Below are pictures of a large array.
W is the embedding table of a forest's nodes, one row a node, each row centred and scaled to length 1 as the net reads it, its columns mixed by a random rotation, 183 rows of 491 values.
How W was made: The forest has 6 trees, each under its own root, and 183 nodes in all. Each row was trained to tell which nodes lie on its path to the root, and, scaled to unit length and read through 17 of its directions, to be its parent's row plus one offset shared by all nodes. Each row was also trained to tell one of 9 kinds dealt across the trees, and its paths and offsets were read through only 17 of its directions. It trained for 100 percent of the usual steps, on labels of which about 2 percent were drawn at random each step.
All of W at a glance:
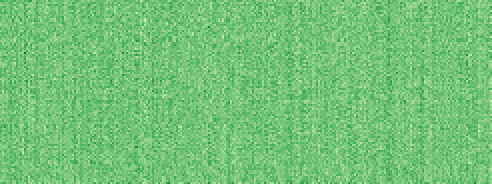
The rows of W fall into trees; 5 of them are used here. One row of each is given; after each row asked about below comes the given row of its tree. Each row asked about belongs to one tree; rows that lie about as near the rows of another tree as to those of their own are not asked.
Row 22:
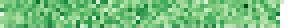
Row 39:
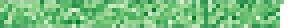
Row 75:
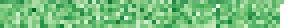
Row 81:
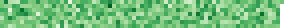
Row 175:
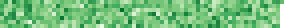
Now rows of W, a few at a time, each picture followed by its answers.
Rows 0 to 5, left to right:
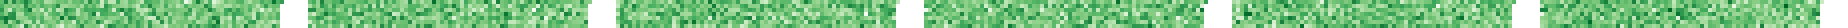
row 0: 81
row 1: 81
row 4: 22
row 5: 22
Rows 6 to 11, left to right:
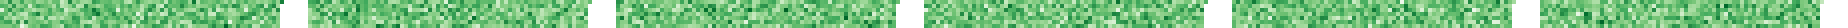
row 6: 39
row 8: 81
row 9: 39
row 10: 22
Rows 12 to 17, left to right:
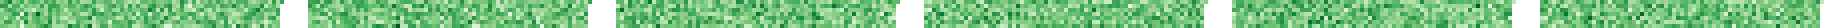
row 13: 22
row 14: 175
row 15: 39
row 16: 22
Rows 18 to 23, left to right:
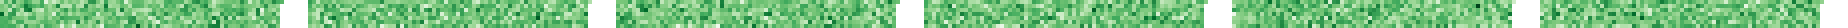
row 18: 39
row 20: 39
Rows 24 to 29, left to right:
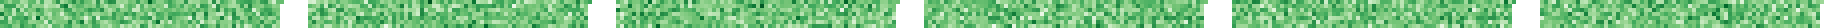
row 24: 75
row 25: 39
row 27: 39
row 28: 81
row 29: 75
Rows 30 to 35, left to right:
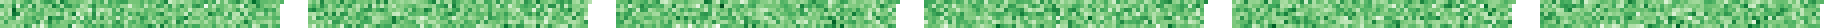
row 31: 22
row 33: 81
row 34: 39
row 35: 39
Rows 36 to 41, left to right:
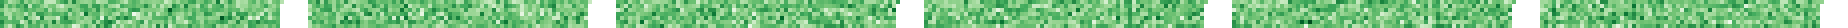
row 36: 39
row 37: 175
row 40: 39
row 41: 39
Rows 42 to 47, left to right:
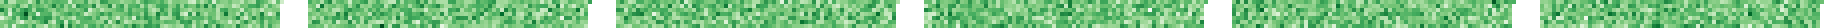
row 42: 22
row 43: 75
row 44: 81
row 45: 22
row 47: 81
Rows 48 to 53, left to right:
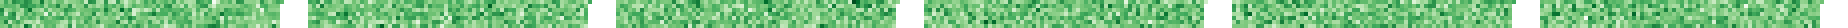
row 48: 22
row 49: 75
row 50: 22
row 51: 39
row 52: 22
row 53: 81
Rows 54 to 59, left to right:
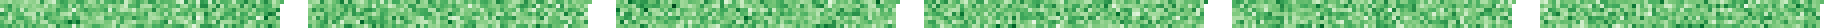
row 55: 39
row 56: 22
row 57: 75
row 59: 39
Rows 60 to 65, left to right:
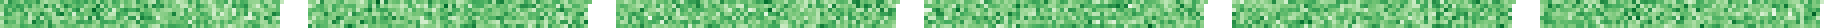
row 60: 175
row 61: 39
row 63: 39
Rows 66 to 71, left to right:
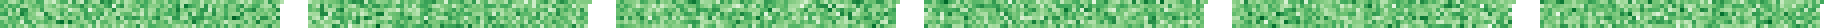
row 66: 39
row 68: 81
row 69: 22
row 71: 75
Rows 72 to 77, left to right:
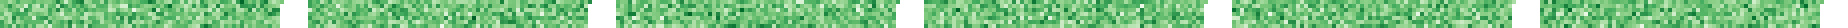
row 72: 22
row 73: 39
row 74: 81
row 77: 22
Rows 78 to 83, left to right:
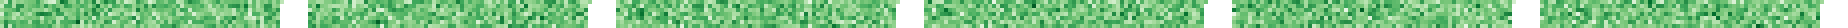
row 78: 39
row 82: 22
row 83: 75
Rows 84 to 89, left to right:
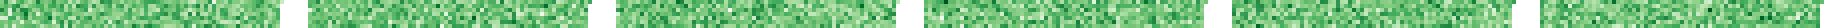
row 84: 22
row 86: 22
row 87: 22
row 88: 22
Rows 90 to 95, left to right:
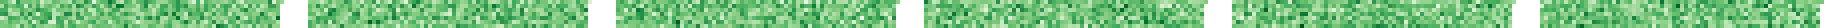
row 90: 75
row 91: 39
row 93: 75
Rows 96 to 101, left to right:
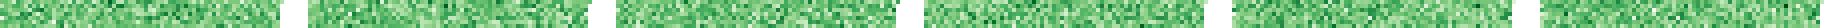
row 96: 75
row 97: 39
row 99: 39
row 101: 22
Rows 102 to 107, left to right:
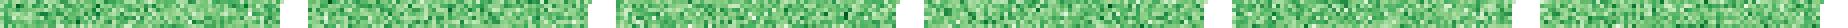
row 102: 39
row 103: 22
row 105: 39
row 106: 75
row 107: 39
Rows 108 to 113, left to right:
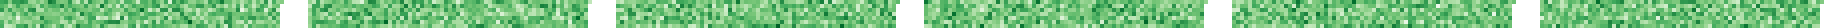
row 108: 22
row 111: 75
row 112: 39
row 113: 22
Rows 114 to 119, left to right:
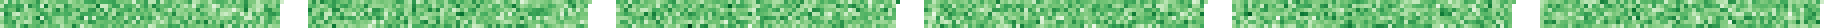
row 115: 22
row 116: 75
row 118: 81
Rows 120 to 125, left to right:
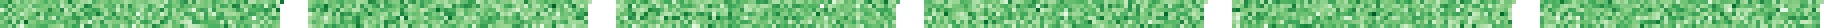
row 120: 39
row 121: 22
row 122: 75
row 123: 39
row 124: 22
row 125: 22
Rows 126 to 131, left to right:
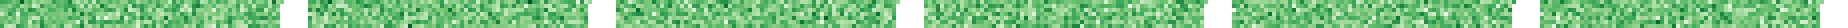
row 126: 175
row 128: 81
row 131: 22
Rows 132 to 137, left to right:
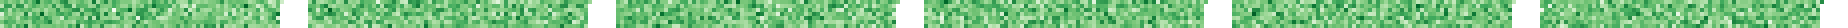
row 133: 81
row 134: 39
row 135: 22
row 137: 39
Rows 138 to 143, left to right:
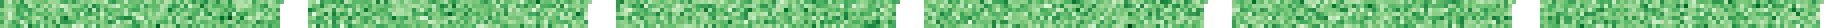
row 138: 39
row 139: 22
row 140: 81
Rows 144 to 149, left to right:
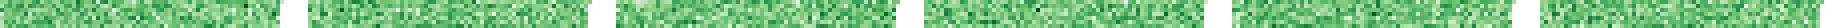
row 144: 22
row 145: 22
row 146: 39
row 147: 39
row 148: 22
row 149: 22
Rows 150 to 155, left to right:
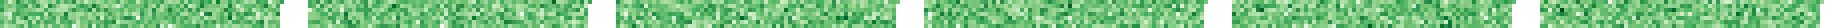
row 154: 39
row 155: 81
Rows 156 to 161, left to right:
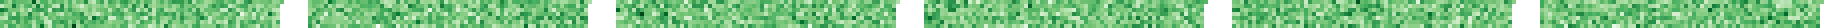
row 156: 75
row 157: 39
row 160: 81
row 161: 39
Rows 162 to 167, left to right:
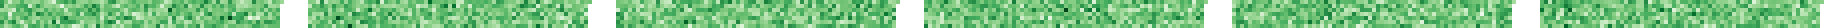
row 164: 39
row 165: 22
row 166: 39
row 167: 22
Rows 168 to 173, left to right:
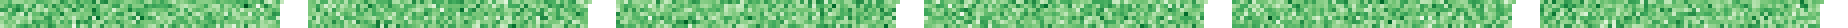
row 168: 22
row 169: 22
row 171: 75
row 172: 75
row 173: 22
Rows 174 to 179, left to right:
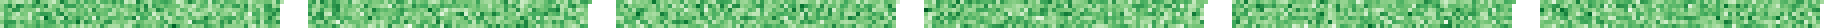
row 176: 39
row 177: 22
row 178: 39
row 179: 22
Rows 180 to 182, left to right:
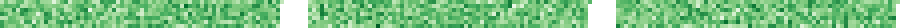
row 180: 39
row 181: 22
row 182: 39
